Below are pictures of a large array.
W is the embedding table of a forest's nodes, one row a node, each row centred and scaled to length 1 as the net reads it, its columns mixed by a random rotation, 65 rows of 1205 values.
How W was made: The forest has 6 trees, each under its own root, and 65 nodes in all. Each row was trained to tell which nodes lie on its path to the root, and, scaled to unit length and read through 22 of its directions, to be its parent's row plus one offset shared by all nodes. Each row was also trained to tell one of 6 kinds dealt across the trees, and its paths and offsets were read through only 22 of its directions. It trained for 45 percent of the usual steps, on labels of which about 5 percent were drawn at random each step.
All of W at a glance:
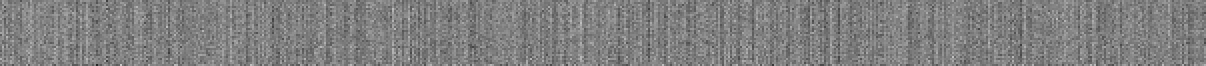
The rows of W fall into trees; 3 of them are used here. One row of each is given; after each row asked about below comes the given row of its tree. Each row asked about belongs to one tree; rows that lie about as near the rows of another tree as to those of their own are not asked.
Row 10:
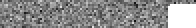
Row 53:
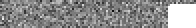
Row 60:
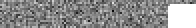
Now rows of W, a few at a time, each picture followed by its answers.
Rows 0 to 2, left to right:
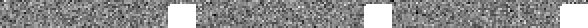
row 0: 60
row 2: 53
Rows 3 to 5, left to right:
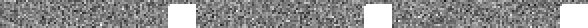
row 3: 60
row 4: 60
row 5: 10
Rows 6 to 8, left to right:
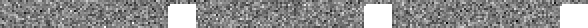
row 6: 10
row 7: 53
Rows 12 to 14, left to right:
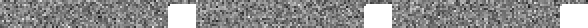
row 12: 10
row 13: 10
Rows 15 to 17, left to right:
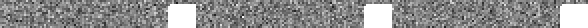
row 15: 60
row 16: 10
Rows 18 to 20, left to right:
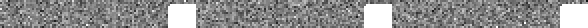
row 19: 10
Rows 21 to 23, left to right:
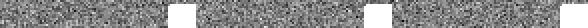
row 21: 10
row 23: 60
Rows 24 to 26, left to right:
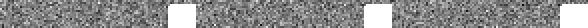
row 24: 10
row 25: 10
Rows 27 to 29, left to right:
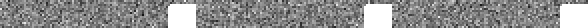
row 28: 60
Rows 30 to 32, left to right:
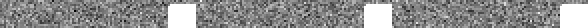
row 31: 60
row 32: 60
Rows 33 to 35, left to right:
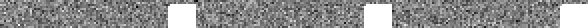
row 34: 53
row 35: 60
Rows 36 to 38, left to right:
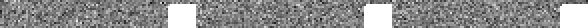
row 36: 53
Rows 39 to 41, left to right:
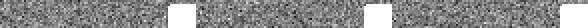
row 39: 60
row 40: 10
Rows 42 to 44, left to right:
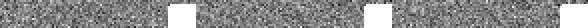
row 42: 10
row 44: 10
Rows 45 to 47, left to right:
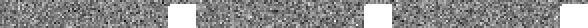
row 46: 60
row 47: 60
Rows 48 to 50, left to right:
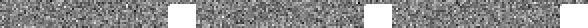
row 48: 53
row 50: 10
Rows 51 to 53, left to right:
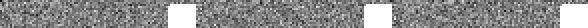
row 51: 53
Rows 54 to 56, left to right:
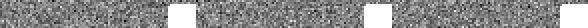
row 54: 10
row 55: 53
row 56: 10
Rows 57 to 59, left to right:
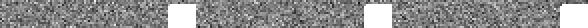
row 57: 60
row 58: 10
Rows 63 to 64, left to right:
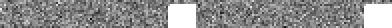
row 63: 10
